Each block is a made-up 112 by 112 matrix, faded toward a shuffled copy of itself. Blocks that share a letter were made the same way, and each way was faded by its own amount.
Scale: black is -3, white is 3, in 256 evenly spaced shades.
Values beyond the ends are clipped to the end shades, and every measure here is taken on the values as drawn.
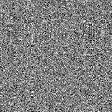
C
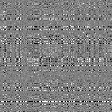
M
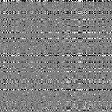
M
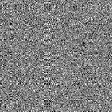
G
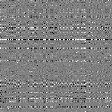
M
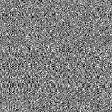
G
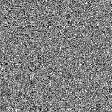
C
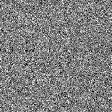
C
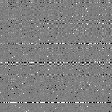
M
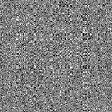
G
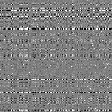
M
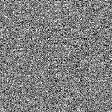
C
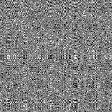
G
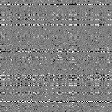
M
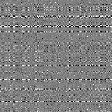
M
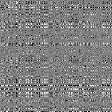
M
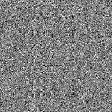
C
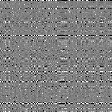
M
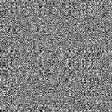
G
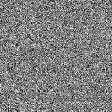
C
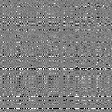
M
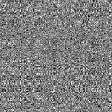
G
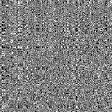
G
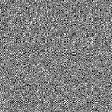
G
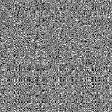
G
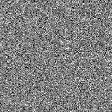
C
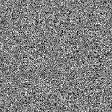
C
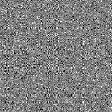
G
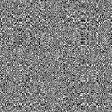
G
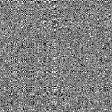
G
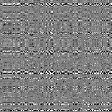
M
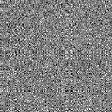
G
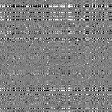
M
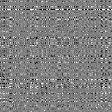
M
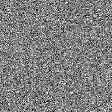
C
